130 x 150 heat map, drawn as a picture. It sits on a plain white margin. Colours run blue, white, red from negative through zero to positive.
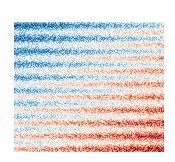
Horizontal stripes repeat 10 times down the table. The histogram is bell-shaped. Values rise toward the bottom right. Overall the values sit about 50% of the way up the scale.
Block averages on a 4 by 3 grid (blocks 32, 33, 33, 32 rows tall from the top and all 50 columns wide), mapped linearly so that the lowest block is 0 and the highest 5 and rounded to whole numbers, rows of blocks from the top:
012 / 123 / 234 / 345
